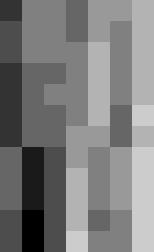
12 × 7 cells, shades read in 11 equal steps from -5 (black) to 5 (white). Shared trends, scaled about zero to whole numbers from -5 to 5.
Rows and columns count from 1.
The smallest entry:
-5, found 2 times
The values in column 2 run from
-5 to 0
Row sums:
0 0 2 -1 0 -1 -2 -2 -1 -1 -5 -3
